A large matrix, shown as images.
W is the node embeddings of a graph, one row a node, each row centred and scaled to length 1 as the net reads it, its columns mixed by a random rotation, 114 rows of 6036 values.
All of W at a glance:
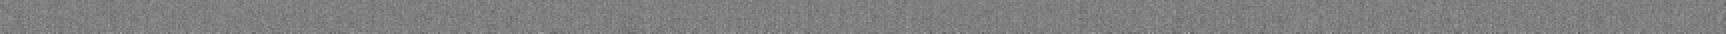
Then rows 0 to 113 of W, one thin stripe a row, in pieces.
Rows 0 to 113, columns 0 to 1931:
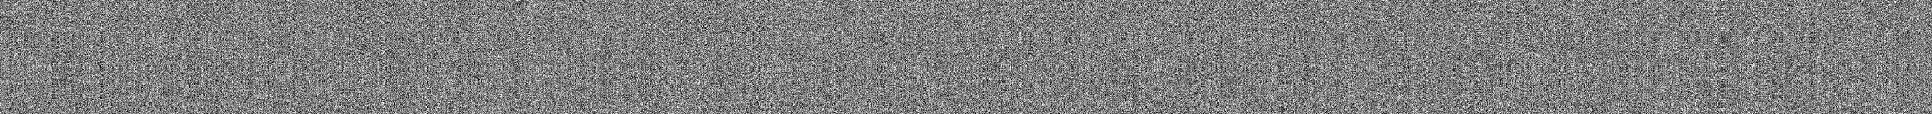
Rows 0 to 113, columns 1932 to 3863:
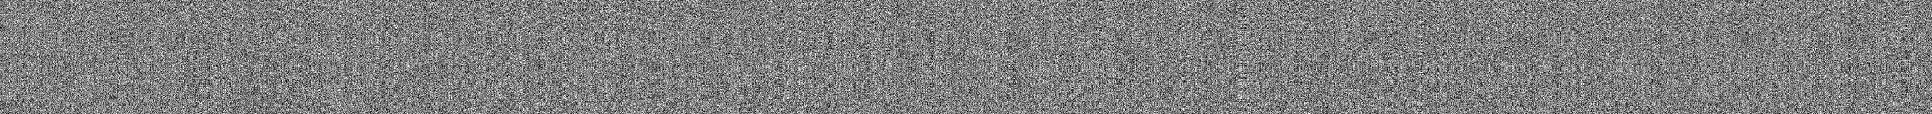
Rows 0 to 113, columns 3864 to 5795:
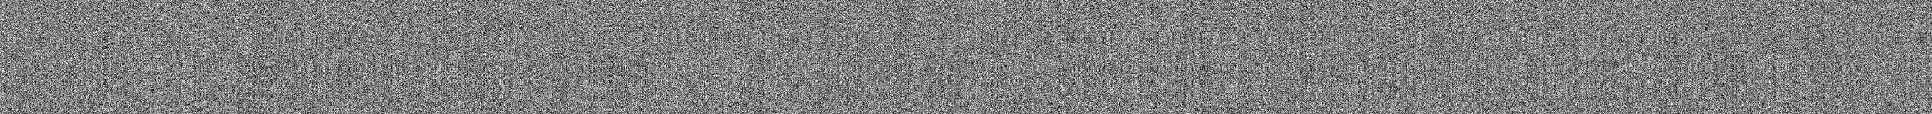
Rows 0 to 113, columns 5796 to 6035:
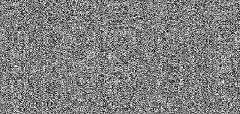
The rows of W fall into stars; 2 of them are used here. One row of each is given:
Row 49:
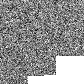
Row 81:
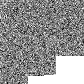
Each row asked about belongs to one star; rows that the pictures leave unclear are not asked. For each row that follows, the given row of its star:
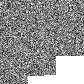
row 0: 49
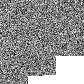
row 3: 81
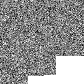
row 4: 81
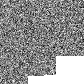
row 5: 81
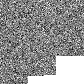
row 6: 49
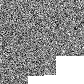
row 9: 49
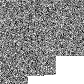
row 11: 81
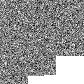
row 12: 81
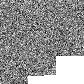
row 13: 49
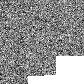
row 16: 49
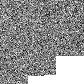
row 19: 81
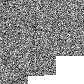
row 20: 49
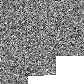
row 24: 49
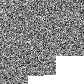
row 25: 81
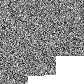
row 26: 81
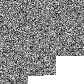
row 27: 49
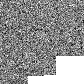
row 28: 49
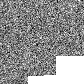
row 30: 49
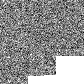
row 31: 81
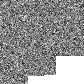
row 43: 81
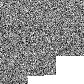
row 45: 49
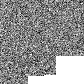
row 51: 81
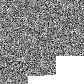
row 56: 81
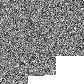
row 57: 81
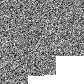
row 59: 81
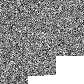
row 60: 49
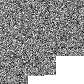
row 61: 81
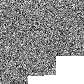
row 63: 49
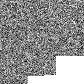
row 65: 49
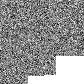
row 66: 81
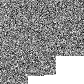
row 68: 81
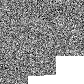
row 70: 81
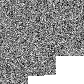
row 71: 81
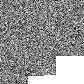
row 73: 49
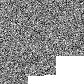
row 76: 81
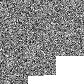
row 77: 49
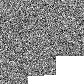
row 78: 49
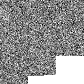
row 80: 81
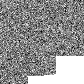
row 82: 81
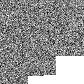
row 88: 49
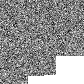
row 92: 81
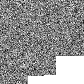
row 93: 49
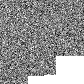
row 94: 81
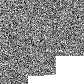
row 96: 81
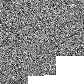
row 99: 49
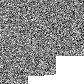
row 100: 81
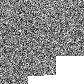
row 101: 49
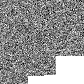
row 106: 81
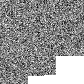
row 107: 81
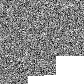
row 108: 49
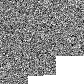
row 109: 49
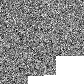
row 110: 49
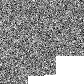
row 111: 81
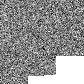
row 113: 81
